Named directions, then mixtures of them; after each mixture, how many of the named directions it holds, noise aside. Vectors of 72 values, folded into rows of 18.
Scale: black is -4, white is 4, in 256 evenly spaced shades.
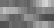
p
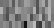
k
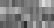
two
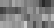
two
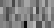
one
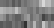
two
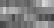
one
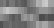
one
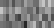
two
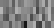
one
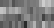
two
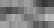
one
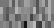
one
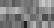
two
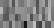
one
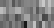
two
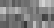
two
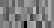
one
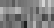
two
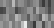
two
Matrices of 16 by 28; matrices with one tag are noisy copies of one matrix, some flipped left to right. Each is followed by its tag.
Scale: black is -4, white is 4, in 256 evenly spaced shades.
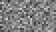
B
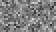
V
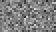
B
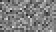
B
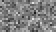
V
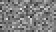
B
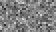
V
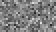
V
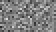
B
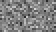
B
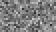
V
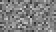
B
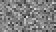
B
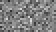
B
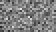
B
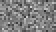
B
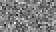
V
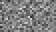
B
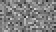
B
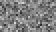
V
